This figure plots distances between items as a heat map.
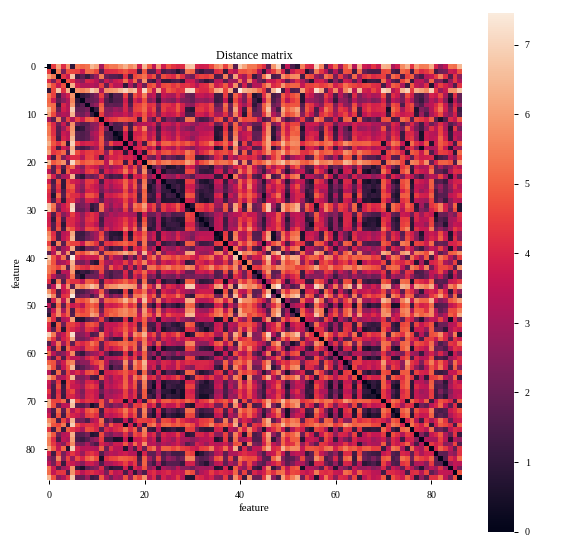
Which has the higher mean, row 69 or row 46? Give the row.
46
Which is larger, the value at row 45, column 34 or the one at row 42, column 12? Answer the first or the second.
the second
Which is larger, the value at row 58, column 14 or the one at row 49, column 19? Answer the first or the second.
the first
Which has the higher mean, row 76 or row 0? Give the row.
0
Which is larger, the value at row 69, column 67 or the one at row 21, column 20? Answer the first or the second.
the second
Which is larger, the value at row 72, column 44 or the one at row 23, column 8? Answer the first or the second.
the first
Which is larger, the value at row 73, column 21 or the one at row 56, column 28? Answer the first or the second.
the second
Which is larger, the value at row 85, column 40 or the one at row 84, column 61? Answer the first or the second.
the second
